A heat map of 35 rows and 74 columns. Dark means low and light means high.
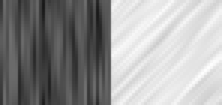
It is made of 1 by 2 panels. Panel 1,1: low, streaked downward. Panel 1,2: very high, slanting up to the right, faint in contrast.
